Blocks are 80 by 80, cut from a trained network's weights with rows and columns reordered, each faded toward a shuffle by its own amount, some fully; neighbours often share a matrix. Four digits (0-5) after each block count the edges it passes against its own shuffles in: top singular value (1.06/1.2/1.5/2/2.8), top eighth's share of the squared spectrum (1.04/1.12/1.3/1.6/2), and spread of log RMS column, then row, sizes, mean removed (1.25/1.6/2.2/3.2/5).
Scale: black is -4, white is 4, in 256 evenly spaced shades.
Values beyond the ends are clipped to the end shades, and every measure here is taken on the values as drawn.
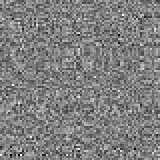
4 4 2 2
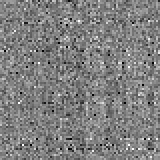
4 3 0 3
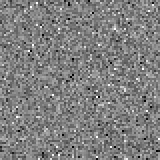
0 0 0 0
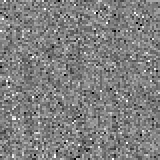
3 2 0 1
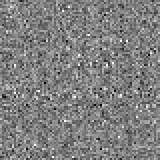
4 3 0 2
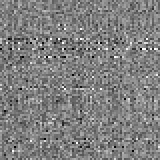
4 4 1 3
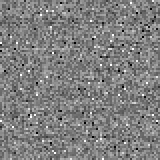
1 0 0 0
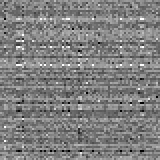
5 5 3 2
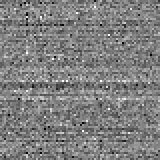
4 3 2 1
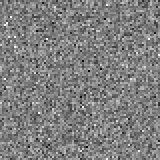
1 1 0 0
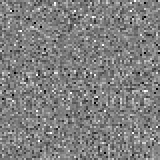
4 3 1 2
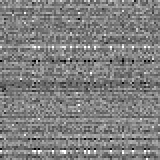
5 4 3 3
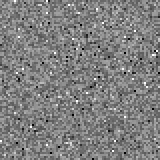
0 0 0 0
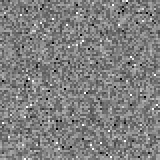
1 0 0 0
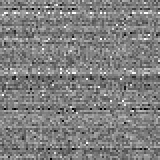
4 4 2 2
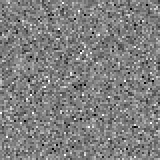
0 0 0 0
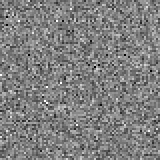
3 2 0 0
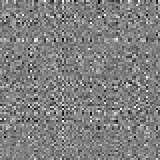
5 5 3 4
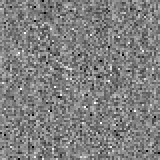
2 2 0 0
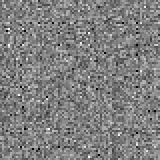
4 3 1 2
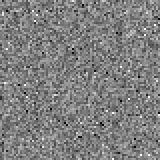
1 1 0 0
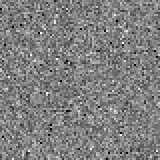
2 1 0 0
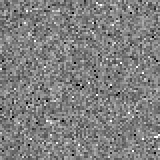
1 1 0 0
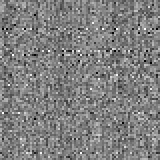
3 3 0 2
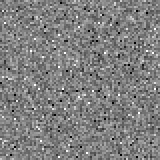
0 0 0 0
